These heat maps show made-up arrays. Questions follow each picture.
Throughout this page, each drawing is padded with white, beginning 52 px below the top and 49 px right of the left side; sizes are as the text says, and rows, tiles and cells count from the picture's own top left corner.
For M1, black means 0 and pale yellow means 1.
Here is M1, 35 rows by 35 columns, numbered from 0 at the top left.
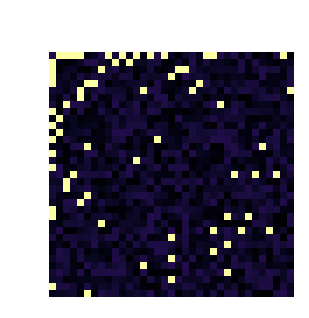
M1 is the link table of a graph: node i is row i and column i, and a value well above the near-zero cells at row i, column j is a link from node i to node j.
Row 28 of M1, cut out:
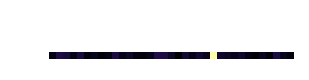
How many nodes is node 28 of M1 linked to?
1
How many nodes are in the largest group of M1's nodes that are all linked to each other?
2
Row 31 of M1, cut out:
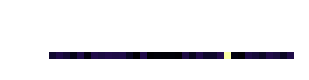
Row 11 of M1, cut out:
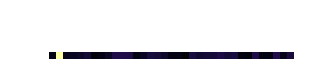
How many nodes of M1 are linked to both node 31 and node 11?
0
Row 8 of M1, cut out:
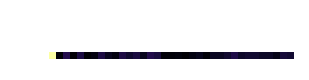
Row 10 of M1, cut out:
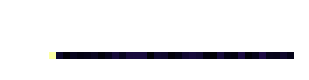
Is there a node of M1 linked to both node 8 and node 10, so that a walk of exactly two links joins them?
yes
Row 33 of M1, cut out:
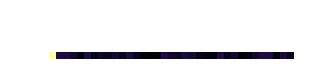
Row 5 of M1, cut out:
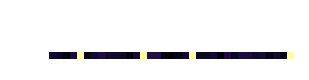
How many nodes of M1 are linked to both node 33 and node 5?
0
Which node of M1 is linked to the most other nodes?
node 0
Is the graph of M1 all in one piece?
yes
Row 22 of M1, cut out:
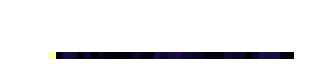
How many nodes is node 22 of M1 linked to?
1
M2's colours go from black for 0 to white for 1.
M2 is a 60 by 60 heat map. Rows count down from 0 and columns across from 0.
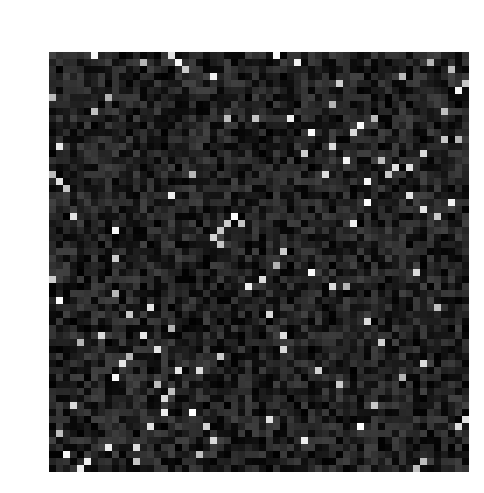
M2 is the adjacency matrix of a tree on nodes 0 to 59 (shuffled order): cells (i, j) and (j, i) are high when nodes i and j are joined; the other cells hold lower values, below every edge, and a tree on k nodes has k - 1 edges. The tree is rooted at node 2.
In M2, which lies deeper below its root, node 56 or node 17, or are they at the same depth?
node 17
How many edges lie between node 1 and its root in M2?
5
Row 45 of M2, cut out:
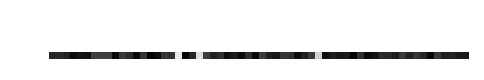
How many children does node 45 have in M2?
2
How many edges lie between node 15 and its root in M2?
10
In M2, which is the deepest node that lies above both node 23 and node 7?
40
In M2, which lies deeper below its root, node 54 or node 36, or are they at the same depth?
node 36
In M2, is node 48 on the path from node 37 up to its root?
no
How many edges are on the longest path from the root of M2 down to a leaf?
41
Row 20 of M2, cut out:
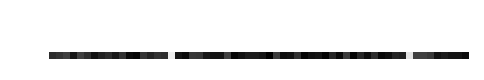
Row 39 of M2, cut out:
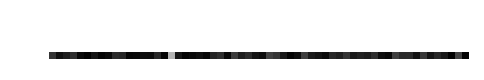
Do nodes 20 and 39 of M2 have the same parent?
yes
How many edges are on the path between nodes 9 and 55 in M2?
5
